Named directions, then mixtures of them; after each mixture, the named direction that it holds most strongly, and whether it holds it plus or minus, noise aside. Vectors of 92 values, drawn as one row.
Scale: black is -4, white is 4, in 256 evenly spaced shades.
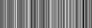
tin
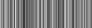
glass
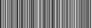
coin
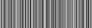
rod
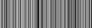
coin, minus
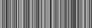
coin, minus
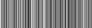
tin, minus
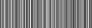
rod, minus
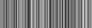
tin, minus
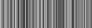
glass, plus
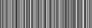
rod, minus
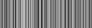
glass, minus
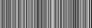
coin, minus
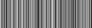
coin, minus
